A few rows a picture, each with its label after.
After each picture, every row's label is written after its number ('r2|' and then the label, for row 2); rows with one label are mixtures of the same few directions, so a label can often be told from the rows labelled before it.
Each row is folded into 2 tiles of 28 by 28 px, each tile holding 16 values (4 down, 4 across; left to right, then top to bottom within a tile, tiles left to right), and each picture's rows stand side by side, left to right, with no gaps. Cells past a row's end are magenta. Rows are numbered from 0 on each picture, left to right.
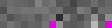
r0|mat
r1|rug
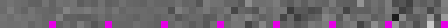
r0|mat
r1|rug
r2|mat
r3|mat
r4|rug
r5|mat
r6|rug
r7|rug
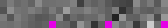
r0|mat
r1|rug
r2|rug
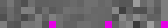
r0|rug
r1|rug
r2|rug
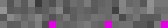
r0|mat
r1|mat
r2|mat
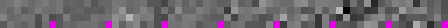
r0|rug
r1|mat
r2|mat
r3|mat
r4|mat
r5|rug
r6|mat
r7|rug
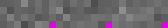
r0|rug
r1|mat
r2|mat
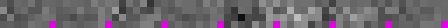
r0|mat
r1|mat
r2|mat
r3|mat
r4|mat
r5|mat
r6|mat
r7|mat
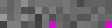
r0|rug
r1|rug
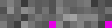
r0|rug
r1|mat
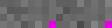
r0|rug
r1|rug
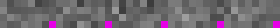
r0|mat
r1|rug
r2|mat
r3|mat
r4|mat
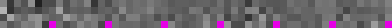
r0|mat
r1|mat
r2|mat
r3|rug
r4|rug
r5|mat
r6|rug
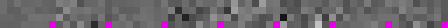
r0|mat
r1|rug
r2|rug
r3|mat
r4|mat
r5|rug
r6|mat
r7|rug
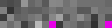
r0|rug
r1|rug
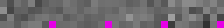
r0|mat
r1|mat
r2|mat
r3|rug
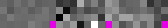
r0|mat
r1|rug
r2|mat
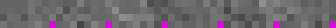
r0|rug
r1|rug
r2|mat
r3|mat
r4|mat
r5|rug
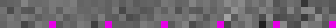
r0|rug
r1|rug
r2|mat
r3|rug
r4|rug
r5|rug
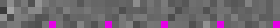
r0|mat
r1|rug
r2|rug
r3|rug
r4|rug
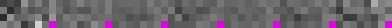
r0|rug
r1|rug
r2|mat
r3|mat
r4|mat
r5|mat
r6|mat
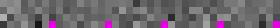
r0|rug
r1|rug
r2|rug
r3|rug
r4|rug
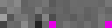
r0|rug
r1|mat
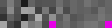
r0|rug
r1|mat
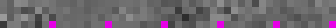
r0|rug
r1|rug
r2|mat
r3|mat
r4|mat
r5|mat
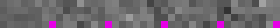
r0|mat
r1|rug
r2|mat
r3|rug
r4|mat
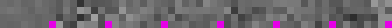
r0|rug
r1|rug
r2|mat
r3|mat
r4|mat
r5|rug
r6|mat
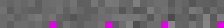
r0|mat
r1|mat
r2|rug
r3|rug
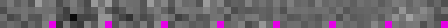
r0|mat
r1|mat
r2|mat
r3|mat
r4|rug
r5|mat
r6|rug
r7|mat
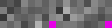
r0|rug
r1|mat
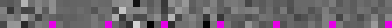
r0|rug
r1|rug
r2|rug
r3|rug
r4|rug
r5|mat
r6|rug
